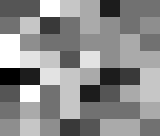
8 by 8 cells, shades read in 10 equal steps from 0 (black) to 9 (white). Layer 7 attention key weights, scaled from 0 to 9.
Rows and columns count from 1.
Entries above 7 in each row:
1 0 1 3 1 1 0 0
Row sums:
37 37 42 52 32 40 39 38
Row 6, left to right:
3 9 4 7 1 3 6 7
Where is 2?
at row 2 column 3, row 5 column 7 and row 8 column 4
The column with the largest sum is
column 2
